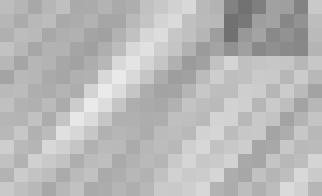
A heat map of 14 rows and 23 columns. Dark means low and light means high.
Ninth with the lowest average: top right. Average level on the scale: 70%. Odd patch: lower, in the top right. Mirror symmetry: none. Grain: diagonal, up to the right. Roughest part: top right.
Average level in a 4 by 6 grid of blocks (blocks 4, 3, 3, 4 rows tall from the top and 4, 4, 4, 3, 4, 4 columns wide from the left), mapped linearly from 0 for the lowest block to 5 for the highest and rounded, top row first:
324401 | 335244 | 353443 | 433534
